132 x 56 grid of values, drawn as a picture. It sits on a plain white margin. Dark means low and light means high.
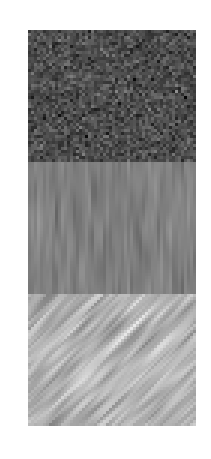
It is made of 3 by 1 panels. Panel 1,1: low, fine-grained. Panel 2,1: middling, streaked downward, faint in contrast. Panel 3,1: high, slanting up to the right.
